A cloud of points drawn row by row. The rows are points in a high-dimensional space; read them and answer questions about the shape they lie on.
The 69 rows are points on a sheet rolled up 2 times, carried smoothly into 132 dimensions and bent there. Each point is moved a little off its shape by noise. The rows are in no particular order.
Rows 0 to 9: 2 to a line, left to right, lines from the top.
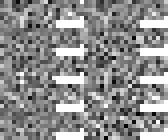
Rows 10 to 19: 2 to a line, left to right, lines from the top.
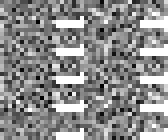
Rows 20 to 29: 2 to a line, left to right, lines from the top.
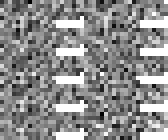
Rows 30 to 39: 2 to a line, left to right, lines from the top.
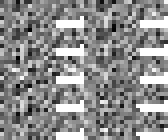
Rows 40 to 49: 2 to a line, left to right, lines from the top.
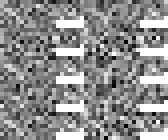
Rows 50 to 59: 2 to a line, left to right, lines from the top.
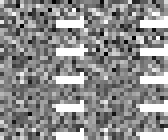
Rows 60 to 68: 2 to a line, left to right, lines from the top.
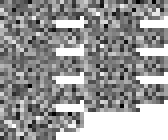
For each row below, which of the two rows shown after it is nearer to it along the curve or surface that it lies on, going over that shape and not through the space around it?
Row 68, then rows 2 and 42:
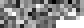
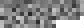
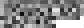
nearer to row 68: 42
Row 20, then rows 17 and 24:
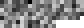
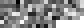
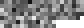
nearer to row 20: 24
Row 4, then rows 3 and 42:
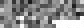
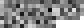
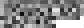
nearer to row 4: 42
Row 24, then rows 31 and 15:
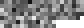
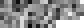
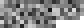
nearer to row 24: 31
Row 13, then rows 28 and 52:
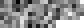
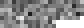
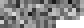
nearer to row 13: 52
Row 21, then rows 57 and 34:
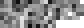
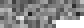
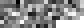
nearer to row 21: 34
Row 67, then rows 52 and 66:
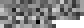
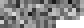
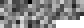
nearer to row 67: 66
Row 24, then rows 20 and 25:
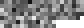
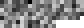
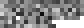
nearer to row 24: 20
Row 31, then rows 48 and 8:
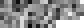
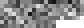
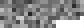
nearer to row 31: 48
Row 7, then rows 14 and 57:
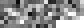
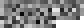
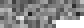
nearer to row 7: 14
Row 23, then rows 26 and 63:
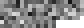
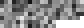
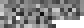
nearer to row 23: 63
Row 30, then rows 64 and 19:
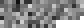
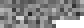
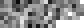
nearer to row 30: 64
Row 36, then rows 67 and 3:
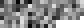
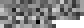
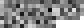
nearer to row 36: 67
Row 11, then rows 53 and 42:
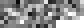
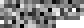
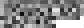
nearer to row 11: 53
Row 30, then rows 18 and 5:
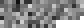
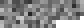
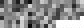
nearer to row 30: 18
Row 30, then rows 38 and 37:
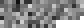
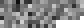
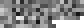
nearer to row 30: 38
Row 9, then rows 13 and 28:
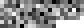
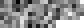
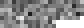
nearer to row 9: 13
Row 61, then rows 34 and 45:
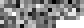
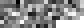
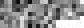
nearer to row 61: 34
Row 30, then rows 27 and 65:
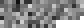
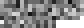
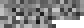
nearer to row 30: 27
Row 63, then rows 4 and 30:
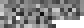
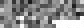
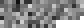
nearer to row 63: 4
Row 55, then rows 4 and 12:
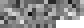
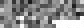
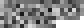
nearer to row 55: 12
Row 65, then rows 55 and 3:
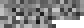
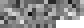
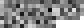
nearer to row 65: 3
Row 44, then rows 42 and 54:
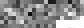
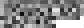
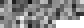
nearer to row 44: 42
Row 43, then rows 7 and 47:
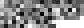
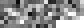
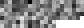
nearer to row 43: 7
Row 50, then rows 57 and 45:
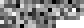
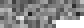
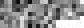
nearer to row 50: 45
